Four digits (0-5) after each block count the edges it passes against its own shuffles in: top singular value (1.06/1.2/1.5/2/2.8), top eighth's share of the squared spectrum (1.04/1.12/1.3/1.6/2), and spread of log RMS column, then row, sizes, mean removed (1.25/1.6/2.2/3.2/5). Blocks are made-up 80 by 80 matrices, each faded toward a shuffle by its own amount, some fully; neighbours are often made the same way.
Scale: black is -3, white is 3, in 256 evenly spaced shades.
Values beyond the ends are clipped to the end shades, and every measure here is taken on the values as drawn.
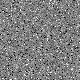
0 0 0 0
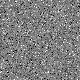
0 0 0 0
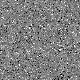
0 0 1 0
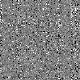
1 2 3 2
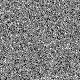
0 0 0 0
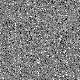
0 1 2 0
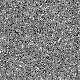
0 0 0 0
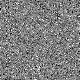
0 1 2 0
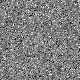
0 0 0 0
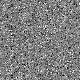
1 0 1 0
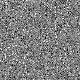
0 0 2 0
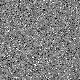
0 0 0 0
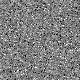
0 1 1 0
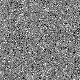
0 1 1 0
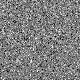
0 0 0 1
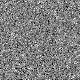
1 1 0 2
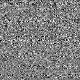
1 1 0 3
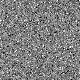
0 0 0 1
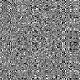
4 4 3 3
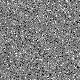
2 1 0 0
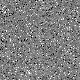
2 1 0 0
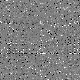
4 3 1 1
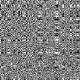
5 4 3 3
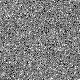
2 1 0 0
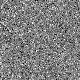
2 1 0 0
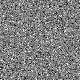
2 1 0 0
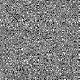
4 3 2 2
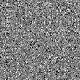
3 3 1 1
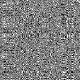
4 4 2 2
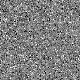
3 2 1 1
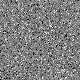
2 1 0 0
